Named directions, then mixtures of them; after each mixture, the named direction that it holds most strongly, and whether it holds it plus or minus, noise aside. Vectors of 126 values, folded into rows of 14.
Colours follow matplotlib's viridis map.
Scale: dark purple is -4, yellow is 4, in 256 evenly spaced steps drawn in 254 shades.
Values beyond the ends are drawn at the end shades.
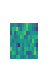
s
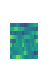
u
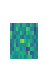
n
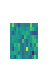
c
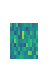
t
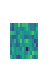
c, minus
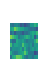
u, plus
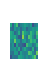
t, plus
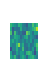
s, minus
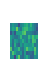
s, plus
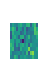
n, minus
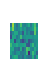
n, minus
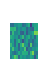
c, minus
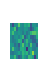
c, minus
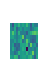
c, minus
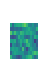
u, minus
